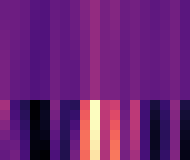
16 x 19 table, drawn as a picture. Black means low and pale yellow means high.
Grain: streaks running down. Average level on the scale: 30%. Histogram: skewed, a long tail of high values. Slope: none. Roughest part: bottom middle. Ninth with the lowest average: bottom left. Seam: horizontal, 60% of the way down, the top part calmer.
